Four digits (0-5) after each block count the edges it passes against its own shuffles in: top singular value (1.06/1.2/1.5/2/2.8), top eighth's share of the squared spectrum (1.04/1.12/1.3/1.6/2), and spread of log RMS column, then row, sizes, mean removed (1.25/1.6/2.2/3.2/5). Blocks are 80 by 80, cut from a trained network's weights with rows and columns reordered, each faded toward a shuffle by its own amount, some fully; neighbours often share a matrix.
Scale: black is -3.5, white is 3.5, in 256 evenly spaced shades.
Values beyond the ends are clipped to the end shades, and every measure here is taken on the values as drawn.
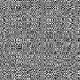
4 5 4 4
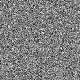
2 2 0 0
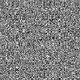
4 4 2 2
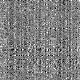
4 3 1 3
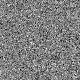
1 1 0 0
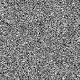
3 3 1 0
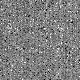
2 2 0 1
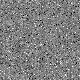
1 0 0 0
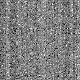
3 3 0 2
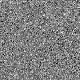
2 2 1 1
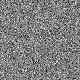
0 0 0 0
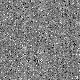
1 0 0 0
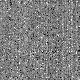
3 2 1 1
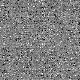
2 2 1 0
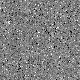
1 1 0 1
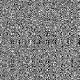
4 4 3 2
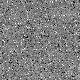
1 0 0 0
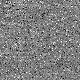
1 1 0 0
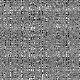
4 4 4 0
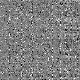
3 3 3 0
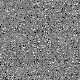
2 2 1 0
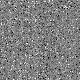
0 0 0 0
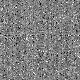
2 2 0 1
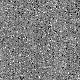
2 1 0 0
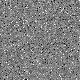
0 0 0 0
